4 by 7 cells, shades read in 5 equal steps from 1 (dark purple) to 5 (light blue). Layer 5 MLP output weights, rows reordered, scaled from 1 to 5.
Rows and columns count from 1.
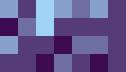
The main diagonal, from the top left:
4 3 2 3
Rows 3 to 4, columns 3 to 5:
2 1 3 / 1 3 2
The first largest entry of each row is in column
3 3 1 4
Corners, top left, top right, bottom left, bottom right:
4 2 2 2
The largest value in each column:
4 3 5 4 3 4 2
